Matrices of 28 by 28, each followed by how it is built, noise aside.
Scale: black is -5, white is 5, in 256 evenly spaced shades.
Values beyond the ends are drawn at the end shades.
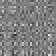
low rank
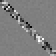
banded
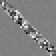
banded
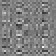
low rank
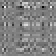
low rank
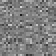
low rank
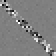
banded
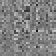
low rank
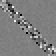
banded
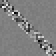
banded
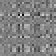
low rank
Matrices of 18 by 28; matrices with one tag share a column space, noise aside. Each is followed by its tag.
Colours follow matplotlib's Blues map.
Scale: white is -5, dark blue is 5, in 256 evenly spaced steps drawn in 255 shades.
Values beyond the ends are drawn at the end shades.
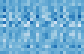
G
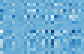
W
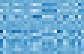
W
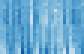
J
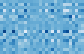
W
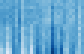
J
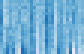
J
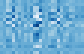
G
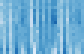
J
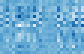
G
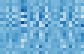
G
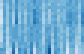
J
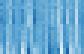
J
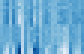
J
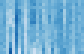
J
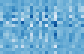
G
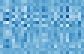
G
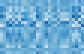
G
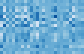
G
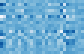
W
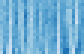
J
